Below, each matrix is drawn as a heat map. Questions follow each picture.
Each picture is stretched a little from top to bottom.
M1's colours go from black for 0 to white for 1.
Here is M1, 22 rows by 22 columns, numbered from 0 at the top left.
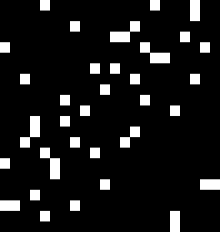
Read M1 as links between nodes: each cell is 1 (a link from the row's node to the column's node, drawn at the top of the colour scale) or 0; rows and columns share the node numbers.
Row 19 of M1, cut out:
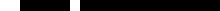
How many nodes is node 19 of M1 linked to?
3
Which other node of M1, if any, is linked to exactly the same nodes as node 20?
none
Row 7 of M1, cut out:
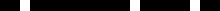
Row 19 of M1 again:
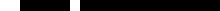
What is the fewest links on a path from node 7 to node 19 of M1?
1
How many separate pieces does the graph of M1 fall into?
1
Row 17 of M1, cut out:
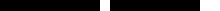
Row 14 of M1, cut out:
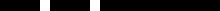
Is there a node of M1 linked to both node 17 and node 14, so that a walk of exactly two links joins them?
no
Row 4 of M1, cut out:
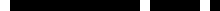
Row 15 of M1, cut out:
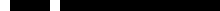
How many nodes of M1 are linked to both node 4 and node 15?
1
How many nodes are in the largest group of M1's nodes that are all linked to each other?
3
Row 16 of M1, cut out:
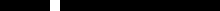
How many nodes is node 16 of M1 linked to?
1
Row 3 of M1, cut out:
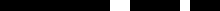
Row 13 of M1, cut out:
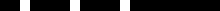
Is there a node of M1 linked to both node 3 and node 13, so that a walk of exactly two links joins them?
yes
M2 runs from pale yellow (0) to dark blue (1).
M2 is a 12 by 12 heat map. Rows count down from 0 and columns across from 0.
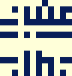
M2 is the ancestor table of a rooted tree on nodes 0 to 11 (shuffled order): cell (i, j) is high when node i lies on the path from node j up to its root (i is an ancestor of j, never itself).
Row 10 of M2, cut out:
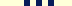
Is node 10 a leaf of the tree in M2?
no
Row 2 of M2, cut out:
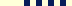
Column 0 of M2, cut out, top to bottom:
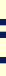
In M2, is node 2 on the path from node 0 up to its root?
no
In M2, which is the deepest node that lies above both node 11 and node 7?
9
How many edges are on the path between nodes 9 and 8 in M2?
5
